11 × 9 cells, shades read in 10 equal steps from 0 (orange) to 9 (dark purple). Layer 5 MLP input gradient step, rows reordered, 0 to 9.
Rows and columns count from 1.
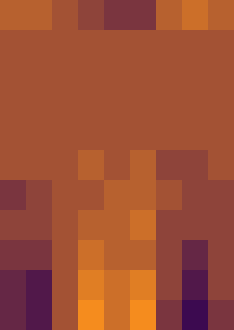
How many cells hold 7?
3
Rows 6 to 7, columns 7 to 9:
5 5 4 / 4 5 5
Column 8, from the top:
2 4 4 4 4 5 5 5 7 8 9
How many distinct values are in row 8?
4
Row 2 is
4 4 4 4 4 4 4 4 4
